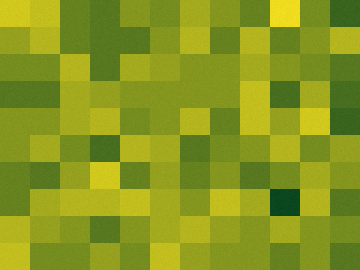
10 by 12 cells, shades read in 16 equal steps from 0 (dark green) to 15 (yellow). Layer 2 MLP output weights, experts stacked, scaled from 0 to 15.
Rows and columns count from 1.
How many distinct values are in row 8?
7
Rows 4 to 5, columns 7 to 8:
8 8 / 11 6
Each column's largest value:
13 12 11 13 12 12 11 12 12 15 13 11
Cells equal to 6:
11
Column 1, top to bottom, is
13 9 7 5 8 8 6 6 11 12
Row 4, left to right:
5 5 10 9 8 8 8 8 12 4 10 4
